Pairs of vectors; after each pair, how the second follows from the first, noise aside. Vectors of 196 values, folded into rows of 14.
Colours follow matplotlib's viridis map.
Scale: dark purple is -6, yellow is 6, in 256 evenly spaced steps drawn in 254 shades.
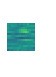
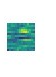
scaled up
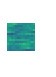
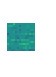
partly zeroed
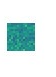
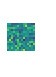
scaled up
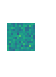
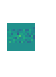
partly zeroed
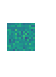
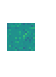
partly zeroed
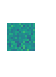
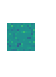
partly zeroed
